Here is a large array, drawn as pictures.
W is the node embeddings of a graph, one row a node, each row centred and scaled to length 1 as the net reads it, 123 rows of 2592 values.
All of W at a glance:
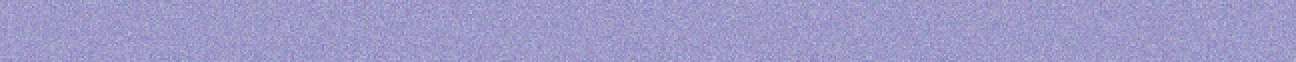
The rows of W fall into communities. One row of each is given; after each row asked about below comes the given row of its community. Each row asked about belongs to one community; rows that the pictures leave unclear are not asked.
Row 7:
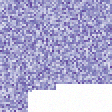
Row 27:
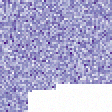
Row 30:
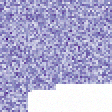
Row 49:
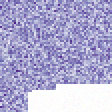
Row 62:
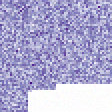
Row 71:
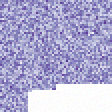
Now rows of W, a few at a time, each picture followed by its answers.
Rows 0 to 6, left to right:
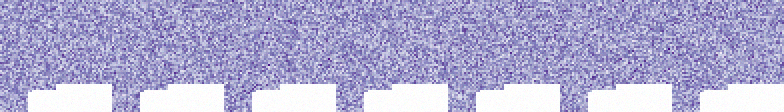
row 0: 71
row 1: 30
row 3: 30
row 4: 7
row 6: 30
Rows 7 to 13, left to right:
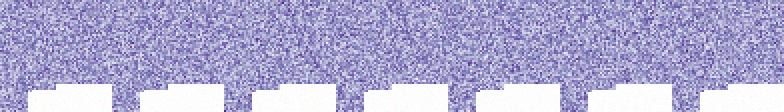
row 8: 7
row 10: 49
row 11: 49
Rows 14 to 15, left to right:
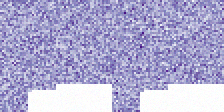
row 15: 7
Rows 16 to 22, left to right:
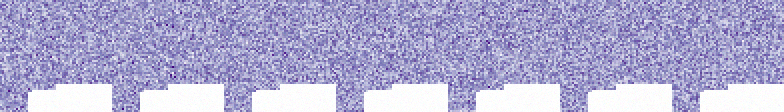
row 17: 27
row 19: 71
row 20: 30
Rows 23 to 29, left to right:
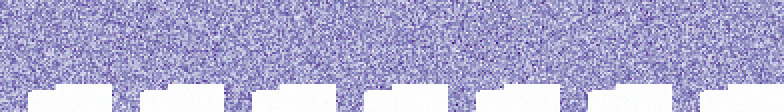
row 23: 30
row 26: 7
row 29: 71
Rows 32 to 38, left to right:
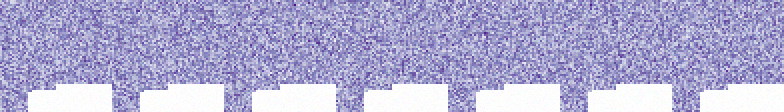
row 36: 71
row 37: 71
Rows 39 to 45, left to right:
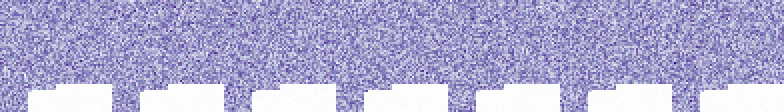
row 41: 30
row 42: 30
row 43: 62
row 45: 71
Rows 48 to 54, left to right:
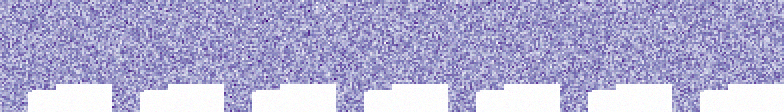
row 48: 7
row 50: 62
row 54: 71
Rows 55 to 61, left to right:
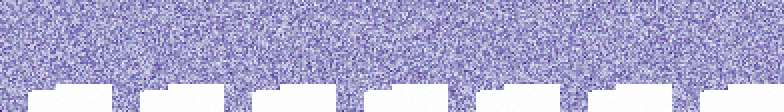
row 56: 71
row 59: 49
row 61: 7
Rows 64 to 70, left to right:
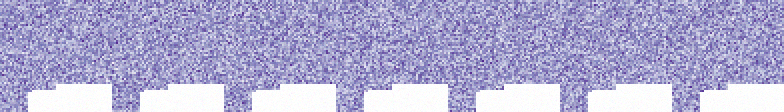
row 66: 27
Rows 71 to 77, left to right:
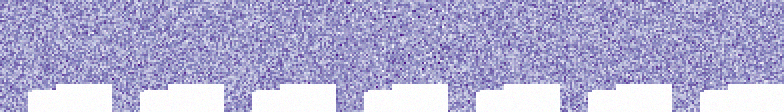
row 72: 71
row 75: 30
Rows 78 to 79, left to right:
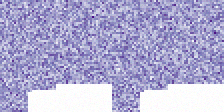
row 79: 30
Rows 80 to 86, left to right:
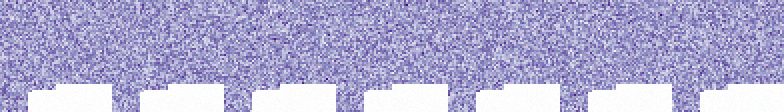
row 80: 49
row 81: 71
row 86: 30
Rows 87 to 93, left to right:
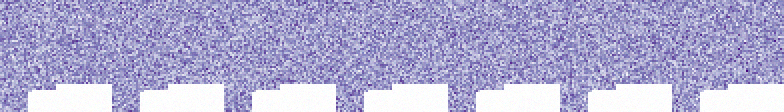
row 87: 7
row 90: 71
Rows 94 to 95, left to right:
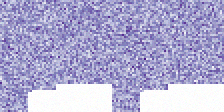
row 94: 7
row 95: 7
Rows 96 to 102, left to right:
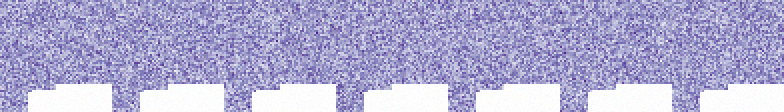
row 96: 30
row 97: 7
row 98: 7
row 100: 30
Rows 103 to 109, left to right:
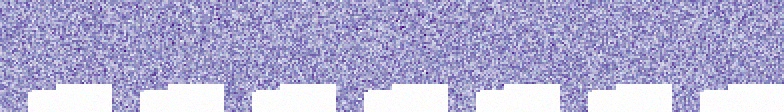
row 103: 7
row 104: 62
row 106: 30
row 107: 49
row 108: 71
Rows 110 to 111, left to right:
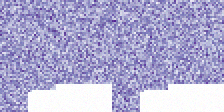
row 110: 30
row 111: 71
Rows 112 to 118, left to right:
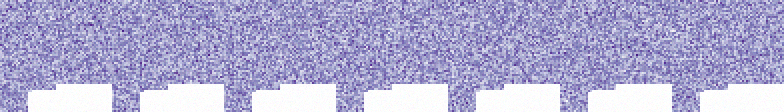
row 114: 7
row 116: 27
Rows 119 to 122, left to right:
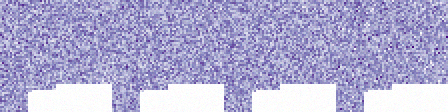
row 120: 7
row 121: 71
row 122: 62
